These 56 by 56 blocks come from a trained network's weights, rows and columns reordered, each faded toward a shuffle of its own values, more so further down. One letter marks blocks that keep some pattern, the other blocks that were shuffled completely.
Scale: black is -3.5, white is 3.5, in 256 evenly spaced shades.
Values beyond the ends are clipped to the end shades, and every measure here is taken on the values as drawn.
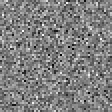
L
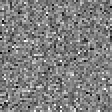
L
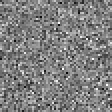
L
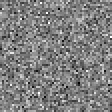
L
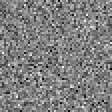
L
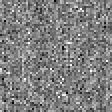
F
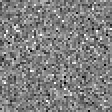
L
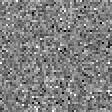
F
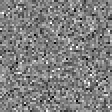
L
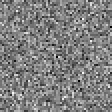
L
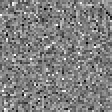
L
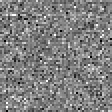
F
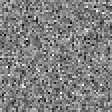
L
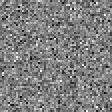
L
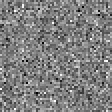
F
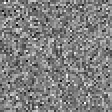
F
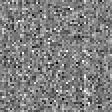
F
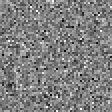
L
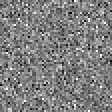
L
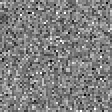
L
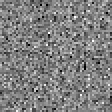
F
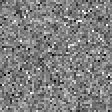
L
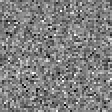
L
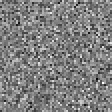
F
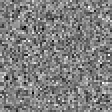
F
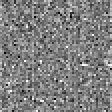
F
